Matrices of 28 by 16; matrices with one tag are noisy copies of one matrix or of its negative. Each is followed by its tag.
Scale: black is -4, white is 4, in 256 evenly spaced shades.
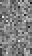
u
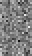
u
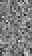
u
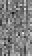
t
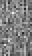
t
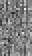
t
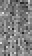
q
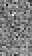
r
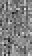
t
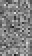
r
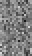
u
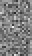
r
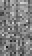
q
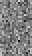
u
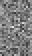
r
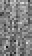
q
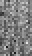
q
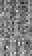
q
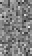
u
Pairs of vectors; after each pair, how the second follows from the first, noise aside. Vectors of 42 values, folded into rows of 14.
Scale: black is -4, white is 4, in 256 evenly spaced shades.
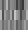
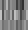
copied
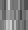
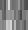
copied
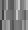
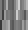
copied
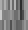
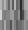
copied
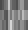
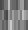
copied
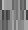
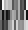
scaled up
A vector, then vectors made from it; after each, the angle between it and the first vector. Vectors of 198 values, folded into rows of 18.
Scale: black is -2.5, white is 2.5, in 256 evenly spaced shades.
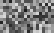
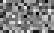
partly opposed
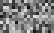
nearly opposite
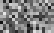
nearly parallel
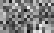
nearly parallel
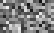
partly opposed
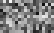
nearly opposite
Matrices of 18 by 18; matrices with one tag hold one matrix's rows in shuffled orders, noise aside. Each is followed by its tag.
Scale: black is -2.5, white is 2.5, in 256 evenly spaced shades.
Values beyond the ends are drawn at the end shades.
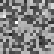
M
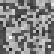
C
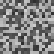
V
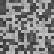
C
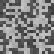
C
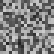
V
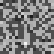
V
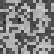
C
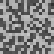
V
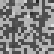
M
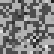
M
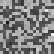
M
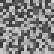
V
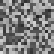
V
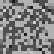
M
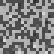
V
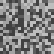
V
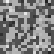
C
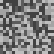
M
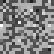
M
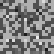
V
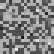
V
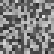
V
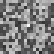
C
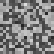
M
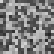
C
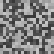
M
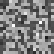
C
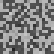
V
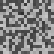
V
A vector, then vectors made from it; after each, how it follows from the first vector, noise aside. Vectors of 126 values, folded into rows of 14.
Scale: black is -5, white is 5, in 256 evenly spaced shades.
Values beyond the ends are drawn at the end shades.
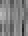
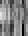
scaled up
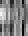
scaled up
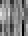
scaled up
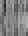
reversed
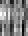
scaled up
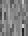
sign-scrambled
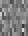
sign-scrambled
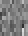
sign-scrambled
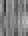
reversed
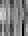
scaled up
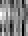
scaled up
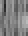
reversed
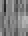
reversed
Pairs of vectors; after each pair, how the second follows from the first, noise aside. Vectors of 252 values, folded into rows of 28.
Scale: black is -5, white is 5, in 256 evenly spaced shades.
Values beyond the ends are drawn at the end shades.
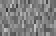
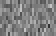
reversed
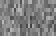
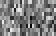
scaled up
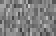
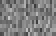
reversed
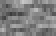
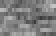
wrapped around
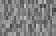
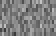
wrapped around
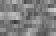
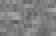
shrunk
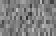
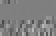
partly zeroed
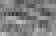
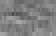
shrunk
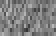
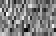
scaled up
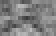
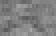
shrunk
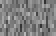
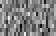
scaled up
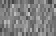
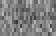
wrapped around
